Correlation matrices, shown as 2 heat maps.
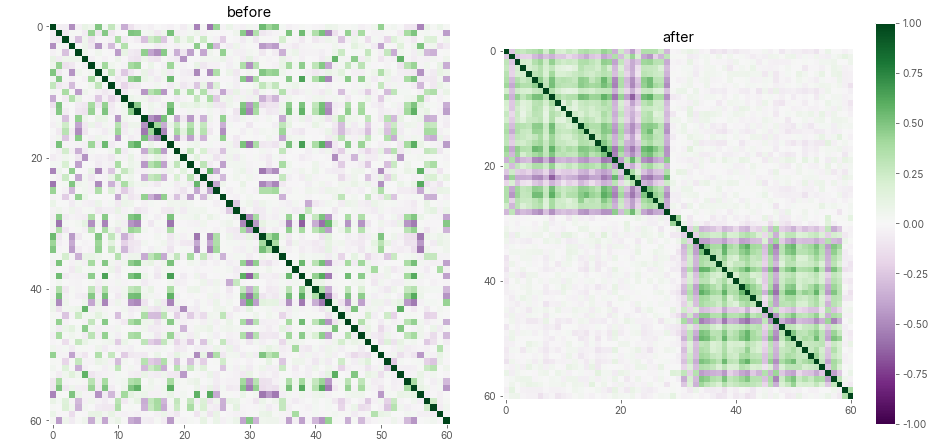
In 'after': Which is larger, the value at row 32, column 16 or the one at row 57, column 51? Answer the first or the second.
the second
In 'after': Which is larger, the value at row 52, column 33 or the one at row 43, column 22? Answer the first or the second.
the second
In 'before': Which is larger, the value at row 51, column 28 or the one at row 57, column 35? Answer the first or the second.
the second
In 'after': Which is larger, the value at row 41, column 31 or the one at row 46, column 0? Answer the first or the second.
the second
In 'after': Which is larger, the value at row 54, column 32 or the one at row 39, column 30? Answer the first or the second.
the first
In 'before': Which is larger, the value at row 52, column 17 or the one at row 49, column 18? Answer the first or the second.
the second
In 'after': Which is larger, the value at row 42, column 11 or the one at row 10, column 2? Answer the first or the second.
the second
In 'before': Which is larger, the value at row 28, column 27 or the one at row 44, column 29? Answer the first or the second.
the second
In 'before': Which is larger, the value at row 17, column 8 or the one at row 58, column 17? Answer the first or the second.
the first
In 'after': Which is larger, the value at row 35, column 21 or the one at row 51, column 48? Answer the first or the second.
the second
